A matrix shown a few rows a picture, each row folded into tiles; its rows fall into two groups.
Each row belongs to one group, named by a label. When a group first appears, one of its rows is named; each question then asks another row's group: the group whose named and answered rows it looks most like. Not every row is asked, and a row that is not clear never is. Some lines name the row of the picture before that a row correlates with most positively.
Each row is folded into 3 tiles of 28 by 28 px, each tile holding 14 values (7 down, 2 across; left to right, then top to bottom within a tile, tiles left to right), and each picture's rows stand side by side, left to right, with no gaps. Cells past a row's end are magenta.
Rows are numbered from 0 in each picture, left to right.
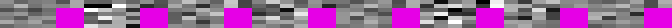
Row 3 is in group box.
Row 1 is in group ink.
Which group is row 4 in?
ink
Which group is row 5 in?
ink
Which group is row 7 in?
ink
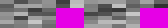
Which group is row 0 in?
ink
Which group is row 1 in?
box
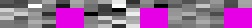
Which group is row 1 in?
box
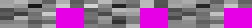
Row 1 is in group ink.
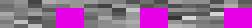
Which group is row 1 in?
box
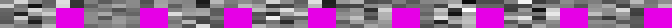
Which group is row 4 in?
box
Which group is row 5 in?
box
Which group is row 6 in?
box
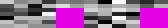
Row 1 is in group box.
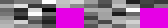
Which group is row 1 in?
box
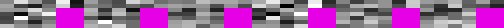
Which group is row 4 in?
ink
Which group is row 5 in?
box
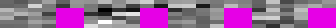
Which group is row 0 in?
ink
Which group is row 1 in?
box
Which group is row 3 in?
box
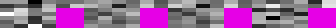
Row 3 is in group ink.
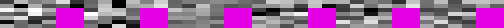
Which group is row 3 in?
box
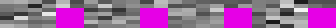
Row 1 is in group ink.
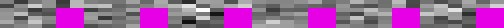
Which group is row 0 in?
ink
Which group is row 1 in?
ink
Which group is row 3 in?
box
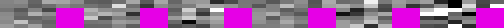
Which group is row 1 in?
ink
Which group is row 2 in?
box
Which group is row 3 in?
ink
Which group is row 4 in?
box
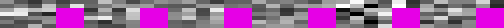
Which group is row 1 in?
box
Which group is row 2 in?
box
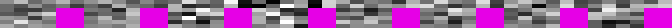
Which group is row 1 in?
box
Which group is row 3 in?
ink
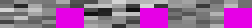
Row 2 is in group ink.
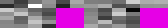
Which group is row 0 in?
ink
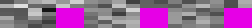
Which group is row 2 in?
ink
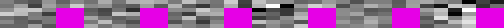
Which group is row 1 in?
box
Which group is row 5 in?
box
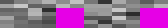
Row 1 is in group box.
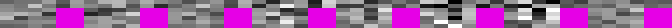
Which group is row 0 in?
ink
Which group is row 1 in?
box
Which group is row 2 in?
ink
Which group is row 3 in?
ink
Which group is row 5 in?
box
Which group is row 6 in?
box
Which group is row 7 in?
box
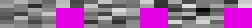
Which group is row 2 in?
ink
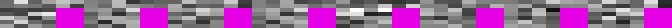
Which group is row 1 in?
box
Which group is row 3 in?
box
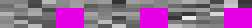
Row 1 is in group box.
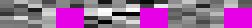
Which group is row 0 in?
box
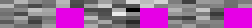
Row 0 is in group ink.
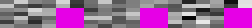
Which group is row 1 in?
box
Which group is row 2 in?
ink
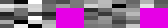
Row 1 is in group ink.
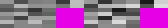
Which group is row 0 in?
ink
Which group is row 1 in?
ink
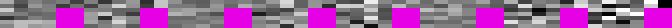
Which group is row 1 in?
ink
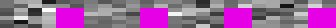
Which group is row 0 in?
box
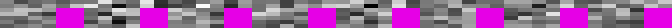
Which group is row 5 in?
box
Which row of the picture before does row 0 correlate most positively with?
1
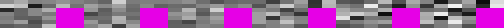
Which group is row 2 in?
box
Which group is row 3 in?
ink
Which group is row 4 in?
ink
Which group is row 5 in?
ink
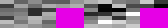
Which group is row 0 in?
ink
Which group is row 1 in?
box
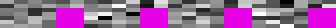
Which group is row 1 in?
ink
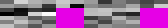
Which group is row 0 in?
box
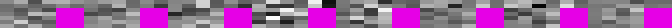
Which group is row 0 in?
box
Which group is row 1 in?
box
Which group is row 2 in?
box
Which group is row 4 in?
box
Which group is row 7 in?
box
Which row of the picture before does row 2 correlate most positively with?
0
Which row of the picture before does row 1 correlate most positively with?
0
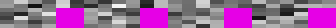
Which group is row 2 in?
box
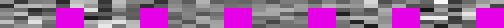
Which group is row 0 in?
ink
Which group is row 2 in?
box
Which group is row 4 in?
box
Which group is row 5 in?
box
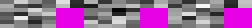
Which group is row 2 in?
ink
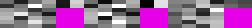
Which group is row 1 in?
ink
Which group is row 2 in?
box
